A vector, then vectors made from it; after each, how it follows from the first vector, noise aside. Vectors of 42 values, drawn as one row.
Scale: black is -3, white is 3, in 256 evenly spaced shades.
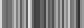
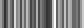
reversed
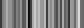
negated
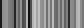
negated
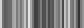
copied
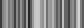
negated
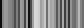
negated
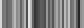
copied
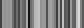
negated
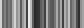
copied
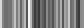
copied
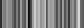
negated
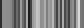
negated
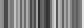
reversed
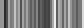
reversed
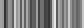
reversed
